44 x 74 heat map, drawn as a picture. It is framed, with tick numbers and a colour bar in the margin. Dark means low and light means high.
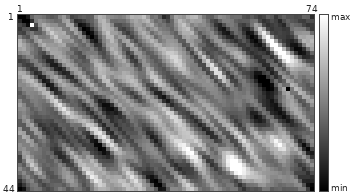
Two lone cells stand out: one far higher and one far lower than their neighbours. The halves do not mirror each other. The grain runs diagonally down to the right. The values follow a bell shape.
